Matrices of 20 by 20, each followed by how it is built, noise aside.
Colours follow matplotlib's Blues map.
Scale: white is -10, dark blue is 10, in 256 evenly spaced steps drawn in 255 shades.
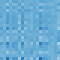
low rank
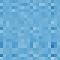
low rank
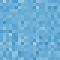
low rank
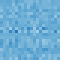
low rank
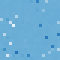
sparse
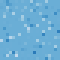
sparse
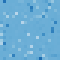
sparse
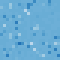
sparse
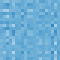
low rank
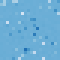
sparse
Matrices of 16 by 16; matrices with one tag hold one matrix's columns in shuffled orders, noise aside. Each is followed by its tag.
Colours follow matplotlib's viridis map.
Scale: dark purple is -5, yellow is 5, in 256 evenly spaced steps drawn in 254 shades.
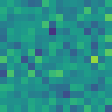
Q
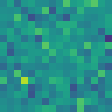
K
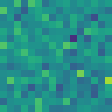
K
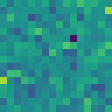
K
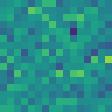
Q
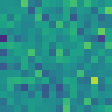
K
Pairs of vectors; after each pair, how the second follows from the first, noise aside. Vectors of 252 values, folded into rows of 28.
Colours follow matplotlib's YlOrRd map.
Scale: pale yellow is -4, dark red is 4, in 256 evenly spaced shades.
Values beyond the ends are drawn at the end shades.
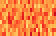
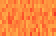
shrunk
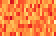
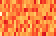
reversed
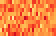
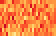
negated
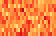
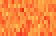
shrunk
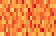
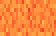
shrunk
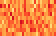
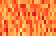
reversed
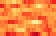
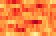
negated
